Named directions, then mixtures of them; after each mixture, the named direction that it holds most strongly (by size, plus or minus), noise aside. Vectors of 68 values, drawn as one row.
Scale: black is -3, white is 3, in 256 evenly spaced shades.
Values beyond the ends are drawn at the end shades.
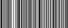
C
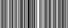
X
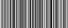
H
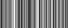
C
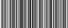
H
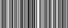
X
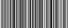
H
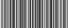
H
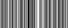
X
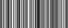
X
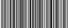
H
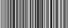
H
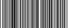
C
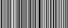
C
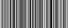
H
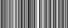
X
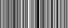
X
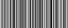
H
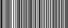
C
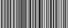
H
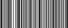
C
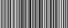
H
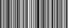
X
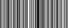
X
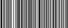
C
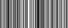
X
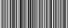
H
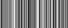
C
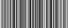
H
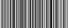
H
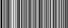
C
